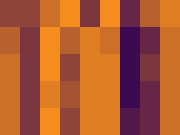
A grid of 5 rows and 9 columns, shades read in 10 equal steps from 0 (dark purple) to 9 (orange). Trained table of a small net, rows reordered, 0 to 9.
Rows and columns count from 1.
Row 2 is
6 3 9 6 8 7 0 2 7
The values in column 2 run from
3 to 4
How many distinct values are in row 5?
7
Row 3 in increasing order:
0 3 3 4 7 7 8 8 9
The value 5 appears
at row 4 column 4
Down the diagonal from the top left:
4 3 9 5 8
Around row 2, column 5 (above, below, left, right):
3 8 6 7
